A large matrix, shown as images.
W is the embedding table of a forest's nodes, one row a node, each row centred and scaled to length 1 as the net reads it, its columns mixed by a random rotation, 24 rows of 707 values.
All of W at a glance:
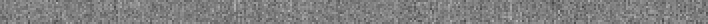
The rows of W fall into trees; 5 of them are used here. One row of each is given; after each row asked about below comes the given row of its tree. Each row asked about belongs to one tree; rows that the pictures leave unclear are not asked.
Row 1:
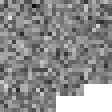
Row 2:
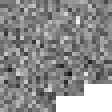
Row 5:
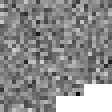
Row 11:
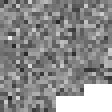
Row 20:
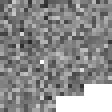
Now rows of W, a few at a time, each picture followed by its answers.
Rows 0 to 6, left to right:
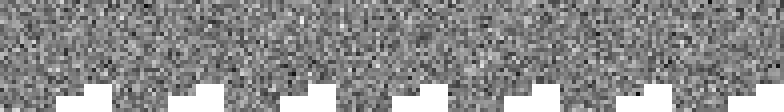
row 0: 5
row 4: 2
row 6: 5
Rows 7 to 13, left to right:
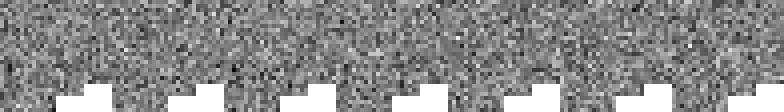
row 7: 2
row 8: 5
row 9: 2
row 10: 2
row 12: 11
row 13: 20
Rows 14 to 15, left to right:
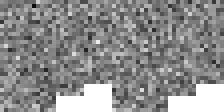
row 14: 1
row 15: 5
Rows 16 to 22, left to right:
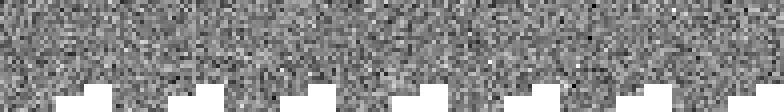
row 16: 11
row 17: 5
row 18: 2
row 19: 11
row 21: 1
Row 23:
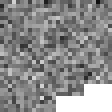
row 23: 20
